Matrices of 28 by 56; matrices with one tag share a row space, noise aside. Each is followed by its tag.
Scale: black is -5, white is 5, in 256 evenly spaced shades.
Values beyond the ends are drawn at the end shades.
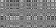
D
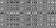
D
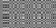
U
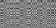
D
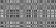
D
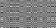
D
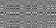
D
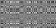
D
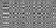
U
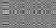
U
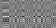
U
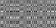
D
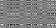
D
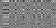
U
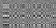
U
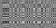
U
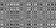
D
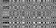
U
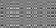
D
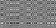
D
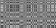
D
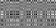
D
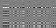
U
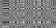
U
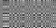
U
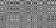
D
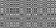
D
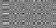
U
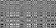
D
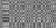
U
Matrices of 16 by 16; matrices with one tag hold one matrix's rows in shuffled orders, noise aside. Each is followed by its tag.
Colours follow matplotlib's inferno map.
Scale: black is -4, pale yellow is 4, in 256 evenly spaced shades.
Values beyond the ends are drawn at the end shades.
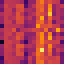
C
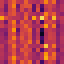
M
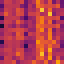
C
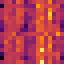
C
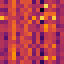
M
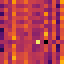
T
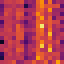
C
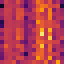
C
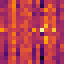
M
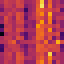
C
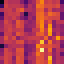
C
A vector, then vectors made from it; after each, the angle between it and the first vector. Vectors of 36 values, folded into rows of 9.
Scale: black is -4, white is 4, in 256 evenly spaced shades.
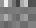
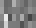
orthogonal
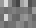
nearly parallel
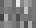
orthogonal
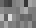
partly opposed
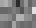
partly aligned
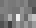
orthogonal
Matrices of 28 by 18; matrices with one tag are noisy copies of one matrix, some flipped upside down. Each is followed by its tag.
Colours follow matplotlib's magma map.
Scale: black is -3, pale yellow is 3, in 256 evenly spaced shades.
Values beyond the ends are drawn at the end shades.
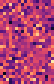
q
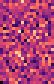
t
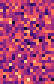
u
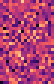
t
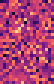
t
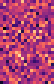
t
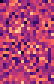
t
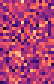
t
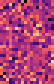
q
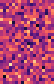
u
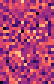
t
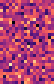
u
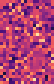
q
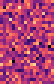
u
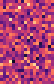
u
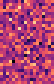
u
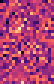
t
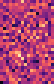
t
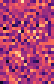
t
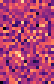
t
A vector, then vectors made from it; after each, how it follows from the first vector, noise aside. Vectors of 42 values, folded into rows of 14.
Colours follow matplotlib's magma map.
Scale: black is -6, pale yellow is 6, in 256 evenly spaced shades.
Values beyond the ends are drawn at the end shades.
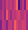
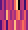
scaled up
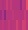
partly zeroed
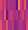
negated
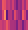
wrapped around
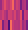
reversed
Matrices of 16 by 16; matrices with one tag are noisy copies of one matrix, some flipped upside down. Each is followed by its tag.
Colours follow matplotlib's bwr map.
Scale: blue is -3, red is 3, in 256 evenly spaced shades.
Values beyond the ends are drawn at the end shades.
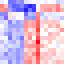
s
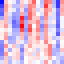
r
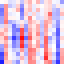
r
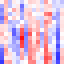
r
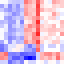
s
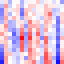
r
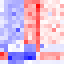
s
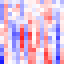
r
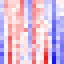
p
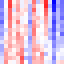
p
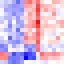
s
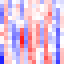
r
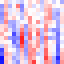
r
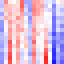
p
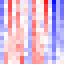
p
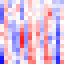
r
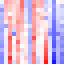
p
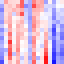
p
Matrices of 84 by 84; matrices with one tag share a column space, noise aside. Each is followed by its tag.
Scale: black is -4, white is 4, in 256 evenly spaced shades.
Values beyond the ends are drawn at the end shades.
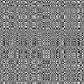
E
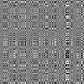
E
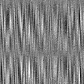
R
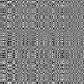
E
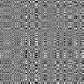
E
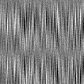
R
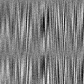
R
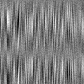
R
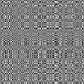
E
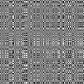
E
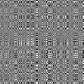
E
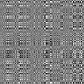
E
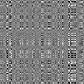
E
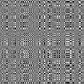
E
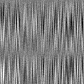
R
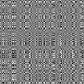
E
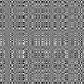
E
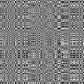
E
